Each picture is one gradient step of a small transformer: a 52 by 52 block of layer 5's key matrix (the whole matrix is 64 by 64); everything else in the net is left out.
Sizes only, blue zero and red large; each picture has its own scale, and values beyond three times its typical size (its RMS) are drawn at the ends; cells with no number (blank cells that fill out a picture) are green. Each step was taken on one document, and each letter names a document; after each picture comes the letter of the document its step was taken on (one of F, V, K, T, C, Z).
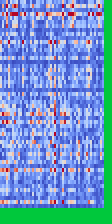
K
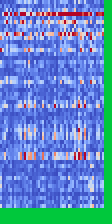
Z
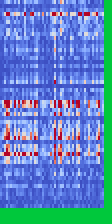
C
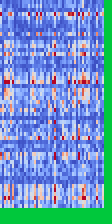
C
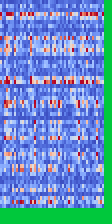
C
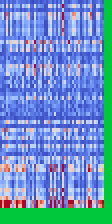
K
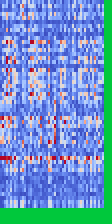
K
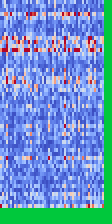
C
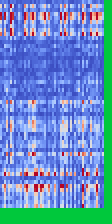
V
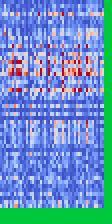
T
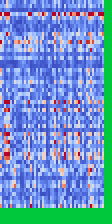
Z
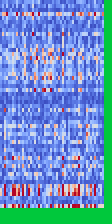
T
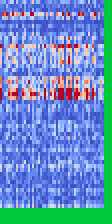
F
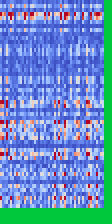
Z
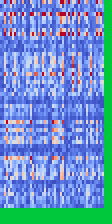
T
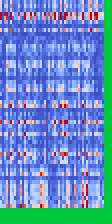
V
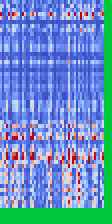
F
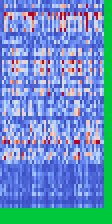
T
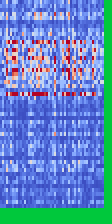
K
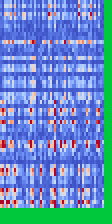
K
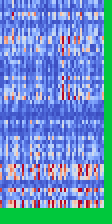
F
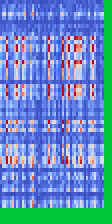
F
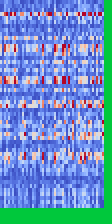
C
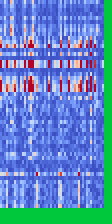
V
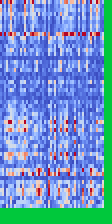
V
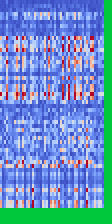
F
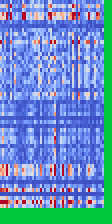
K
